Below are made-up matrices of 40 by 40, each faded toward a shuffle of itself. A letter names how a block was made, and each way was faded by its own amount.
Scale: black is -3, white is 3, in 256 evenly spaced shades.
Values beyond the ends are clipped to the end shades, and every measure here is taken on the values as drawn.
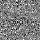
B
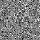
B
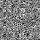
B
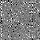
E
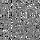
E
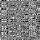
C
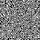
B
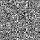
B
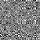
C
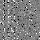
E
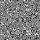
E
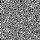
E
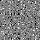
E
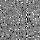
E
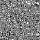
B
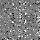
E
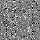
E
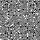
E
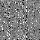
E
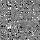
E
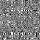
C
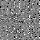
E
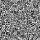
B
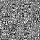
B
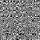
C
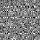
C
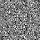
B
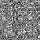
B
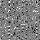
E
